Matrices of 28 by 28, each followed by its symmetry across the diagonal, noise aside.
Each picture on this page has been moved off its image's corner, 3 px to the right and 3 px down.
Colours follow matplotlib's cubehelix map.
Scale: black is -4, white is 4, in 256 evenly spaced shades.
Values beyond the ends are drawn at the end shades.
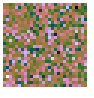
antisymmetric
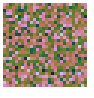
neither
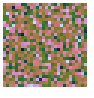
antisymmetric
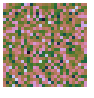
neither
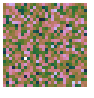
neither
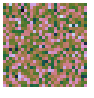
neither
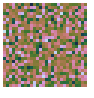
antisymmetric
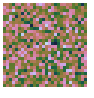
neither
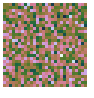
neither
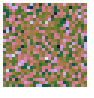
antisymmetric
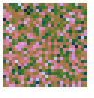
antisymmetric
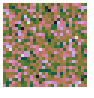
antisymmetric
